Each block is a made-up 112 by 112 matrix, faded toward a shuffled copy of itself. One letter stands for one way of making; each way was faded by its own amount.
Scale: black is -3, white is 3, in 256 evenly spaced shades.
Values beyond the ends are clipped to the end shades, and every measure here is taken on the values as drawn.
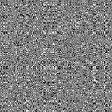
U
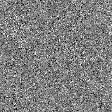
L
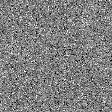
L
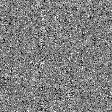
L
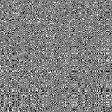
U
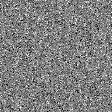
L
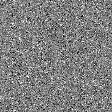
L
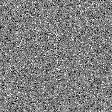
L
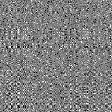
U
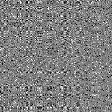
U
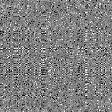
U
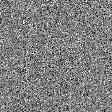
L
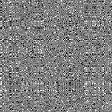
U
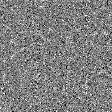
L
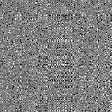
U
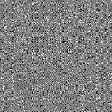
U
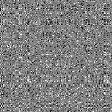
U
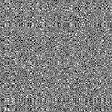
U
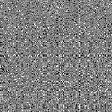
U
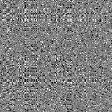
U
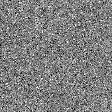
L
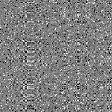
U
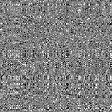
U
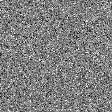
L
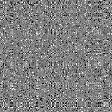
U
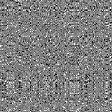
U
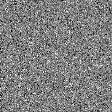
L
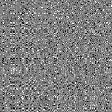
U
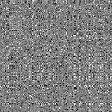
U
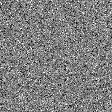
L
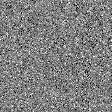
L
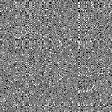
U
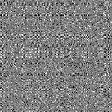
U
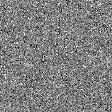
L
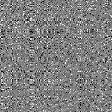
U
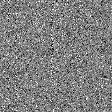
L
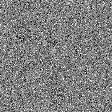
L
